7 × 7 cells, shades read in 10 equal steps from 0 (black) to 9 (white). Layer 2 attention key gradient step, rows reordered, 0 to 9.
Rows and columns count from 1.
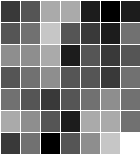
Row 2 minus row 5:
-1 1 5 0 -2 -4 0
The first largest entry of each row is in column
3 3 3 3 6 1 7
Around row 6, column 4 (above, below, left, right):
3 3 3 6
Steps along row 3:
same up down up down up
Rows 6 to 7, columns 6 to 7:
6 4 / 7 9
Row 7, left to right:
2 4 0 3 5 7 9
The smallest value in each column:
2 3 0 1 1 0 1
